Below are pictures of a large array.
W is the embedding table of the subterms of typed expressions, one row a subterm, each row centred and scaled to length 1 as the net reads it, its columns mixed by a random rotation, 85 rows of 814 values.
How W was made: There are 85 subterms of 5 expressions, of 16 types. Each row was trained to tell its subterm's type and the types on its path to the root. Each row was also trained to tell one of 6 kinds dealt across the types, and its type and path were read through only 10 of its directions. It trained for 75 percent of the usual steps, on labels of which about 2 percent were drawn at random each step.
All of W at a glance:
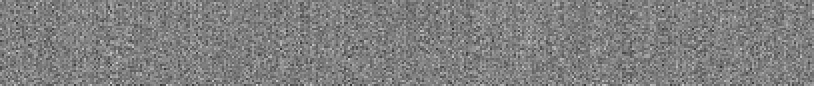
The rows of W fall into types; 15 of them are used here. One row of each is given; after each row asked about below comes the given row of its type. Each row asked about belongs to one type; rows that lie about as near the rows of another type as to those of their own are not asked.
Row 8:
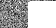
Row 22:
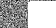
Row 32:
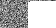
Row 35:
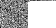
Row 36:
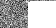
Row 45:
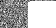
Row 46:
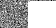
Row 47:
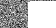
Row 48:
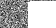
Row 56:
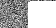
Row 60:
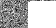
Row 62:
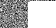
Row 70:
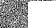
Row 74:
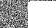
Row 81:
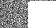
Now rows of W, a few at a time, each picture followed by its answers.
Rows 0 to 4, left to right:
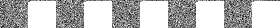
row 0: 74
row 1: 60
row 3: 81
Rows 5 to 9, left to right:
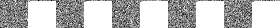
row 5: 46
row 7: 8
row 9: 60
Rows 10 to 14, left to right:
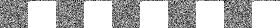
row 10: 35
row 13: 47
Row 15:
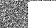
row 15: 60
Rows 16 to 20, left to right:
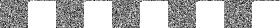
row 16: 81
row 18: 22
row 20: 48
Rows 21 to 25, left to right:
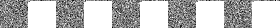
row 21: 45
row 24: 81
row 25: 47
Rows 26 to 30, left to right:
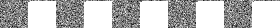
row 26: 8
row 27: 32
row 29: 70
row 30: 45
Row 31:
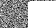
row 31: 62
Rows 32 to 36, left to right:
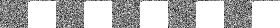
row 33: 70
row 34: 32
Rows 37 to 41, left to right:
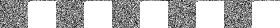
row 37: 74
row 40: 81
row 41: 36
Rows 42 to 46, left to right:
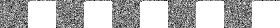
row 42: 36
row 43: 60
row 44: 32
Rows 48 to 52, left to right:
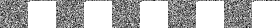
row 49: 48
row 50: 8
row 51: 36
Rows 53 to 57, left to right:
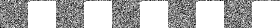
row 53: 60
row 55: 47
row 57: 8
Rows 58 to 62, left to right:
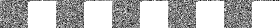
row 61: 56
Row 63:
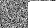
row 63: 22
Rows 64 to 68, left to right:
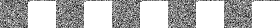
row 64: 56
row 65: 46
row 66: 62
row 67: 46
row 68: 22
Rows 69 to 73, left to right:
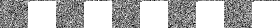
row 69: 36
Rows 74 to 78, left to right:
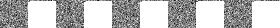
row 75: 8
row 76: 81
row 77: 62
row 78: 32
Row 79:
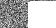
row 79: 48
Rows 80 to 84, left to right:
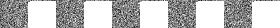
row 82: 47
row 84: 46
